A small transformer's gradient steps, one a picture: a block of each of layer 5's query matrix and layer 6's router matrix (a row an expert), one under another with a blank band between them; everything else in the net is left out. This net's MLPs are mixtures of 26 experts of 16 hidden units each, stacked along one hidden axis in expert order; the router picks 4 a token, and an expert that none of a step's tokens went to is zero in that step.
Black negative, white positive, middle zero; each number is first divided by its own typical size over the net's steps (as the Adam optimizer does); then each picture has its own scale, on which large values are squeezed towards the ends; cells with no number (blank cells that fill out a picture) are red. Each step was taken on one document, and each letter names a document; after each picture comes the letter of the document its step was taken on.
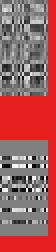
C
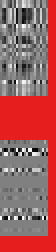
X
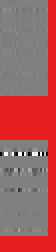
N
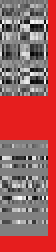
C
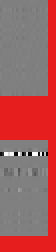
N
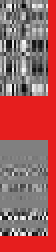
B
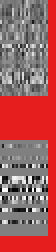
C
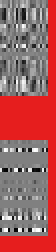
X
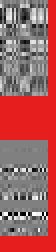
B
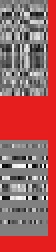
C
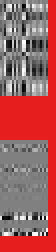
B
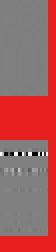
N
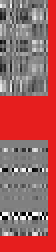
B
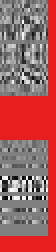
C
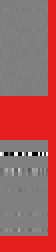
N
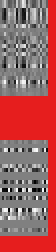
X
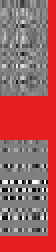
X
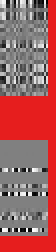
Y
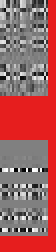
Y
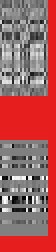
C
